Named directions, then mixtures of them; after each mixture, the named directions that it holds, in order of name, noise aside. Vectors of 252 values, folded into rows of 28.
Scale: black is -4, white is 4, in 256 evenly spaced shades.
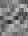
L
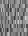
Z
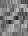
L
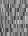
Z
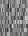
Z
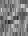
L, Z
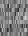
L, Z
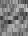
L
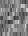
L, Z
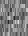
L, Z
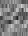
L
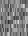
L, Z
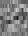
L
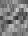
L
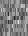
L, Z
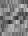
L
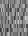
Z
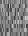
Z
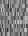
Z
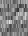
L, Z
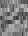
L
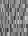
Z
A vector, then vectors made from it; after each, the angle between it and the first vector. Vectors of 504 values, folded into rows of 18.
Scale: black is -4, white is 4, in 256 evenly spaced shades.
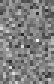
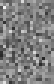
orthogonal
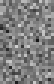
nearly opposite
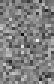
nearly parallel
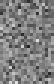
nearly parallel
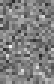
orthogonal
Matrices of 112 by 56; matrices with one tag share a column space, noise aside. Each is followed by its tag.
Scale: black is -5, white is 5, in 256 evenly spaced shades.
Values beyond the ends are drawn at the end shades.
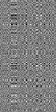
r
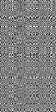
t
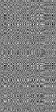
r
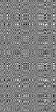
r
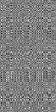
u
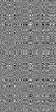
r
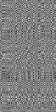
u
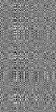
u
